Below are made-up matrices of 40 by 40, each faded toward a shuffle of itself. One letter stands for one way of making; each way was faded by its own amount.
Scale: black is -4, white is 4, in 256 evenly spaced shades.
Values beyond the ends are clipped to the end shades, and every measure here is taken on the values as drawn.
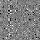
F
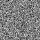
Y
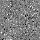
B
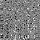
F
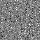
B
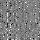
F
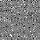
F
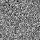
Y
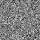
Y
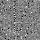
B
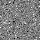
B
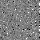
B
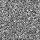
Y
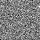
Y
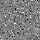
B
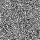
Y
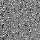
B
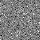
B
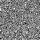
Y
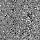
B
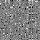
F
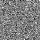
Y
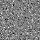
B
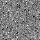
B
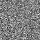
Y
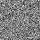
Y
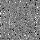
B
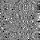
F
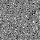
B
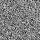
Y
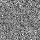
Y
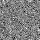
Y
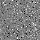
B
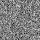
Y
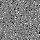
B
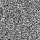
Y
